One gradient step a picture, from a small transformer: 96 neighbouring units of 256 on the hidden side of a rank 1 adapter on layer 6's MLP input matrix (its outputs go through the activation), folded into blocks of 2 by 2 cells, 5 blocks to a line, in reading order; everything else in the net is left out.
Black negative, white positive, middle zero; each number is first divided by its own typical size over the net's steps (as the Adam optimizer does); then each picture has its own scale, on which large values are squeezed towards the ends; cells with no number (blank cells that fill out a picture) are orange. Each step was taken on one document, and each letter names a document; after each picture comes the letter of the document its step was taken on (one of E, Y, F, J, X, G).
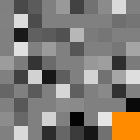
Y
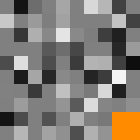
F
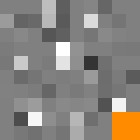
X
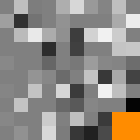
Y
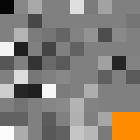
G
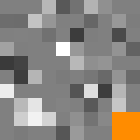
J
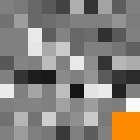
F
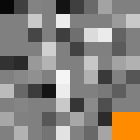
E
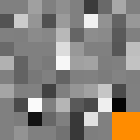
X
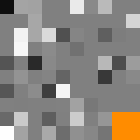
G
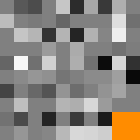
Y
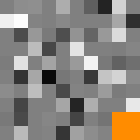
F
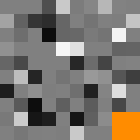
J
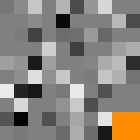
E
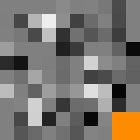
X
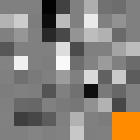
X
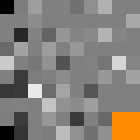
G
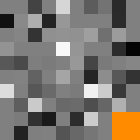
X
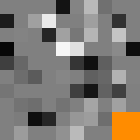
J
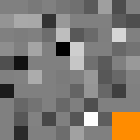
J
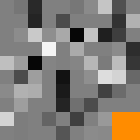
E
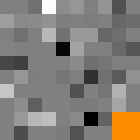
J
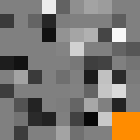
J
